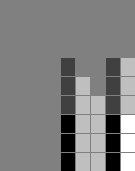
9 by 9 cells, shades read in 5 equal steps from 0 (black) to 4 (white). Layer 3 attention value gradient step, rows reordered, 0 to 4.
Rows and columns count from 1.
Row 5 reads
2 2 2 2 1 3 2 1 3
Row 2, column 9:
2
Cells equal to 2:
54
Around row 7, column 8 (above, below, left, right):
1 0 3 4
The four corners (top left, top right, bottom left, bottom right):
2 2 2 4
